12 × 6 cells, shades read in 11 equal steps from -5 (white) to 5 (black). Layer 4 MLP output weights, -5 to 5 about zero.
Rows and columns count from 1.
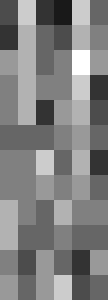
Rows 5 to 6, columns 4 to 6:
-1 -2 2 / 0 -1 1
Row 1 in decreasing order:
4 3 2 1 -3 -3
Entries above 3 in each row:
1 0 0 0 0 0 0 0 0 0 0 0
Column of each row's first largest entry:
4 1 3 6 3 1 6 6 3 2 5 5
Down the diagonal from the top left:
2 -2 1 0 -2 1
